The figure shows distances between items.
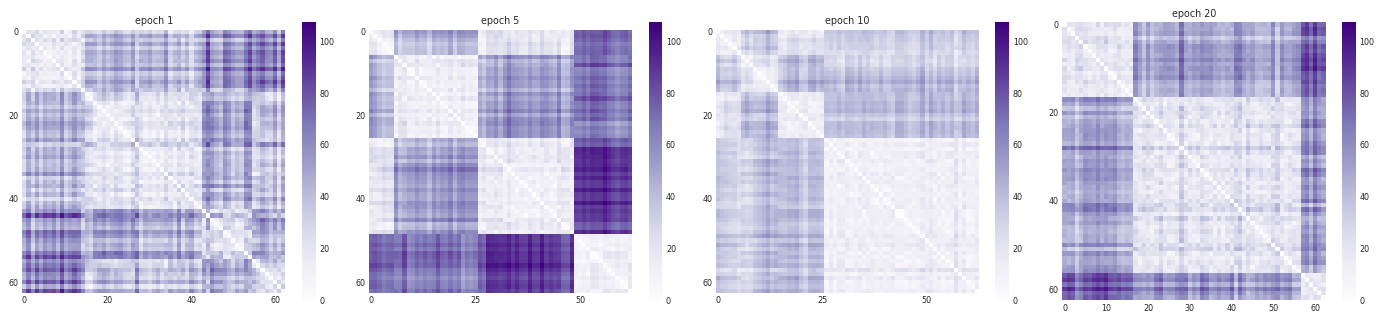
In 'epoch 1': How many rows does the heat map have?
63
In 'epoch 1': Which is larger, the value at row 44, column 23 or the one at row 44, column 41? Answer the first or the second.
the first
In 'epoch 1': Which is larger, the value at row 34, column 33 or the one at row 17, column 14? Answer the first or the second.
the second
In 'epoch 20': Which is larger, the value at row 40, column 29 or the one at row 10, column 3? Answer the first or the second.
the second
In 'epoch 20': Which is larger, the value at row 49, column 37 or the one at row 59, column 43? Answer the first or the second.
the second
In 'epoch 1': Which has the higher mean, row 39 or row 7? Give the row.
7
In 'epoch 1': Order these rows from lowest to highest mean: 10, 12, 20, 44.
20, 10, 12, 44
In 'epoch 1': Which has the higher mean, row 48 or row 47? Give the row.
48
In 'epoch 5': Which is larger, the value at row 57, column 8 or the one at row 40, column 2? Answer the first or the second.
the first
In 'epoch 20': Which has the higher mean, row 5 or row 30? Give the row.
5
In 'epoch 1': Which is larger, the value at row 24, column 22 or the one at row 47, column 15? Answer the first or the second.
the second
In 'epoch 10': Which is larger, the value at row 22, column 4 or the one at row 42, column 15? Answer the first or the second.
the second
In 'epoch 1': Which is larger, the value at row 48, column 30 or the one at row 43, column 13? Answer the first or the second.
the second
